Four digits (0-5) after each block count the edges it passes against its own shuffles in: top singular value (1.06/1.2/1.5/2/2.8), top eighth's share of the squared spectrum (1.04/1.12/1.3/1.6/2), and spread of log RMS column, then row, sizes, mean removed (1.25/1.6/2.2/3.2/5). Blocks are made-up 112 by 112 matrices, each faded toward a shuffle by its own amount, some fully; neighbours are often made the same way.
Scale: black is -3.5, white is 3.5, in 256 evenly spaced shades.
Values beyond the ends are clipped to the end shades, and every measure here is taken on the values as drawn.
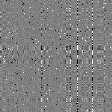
5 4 3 2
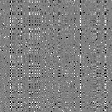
5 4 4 3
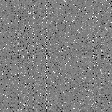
4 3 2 1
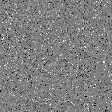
3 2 0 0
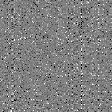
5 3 2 1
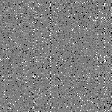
4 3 2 1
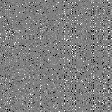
5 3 3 2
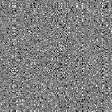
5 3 3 2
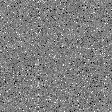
2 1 0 0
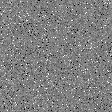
2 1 0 0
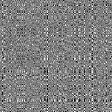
5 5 4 3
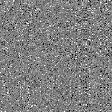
4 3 2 2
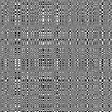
5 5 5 4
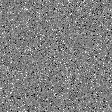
2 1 0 0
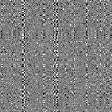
5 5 4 3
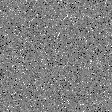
0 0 0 0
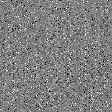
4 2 1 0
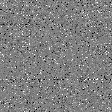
2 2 1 2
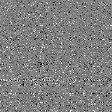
2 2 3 3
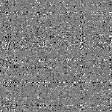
2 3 3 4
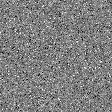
2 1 0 0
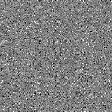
4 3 2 2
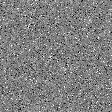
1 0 0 0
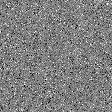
2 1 0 0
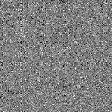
4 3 2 2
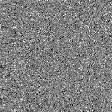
4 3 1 1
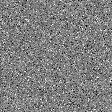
0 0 0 0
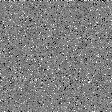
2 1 0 2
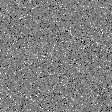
0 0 0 0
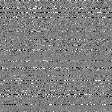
2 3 0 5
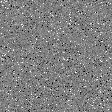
0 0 0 0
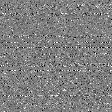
2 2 0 3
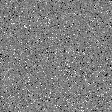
0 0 0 0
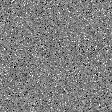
0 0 0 1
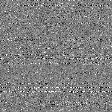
2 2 0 4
